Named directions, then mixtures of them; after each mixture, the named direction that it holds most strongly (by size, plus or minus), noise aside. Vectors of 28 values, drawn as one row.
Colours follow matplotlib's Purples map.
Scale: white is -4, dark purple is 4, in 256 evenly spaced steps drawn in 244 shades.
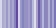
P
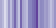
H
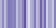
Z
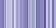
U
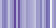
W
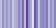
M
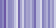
P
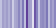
M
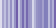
P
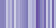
U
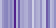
W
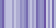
U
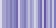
P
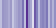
M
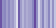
P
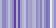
W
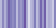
Z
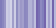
U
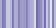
U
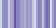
W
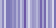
Z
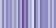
M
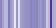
W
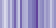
H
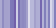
Z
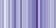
H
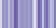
P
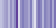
P
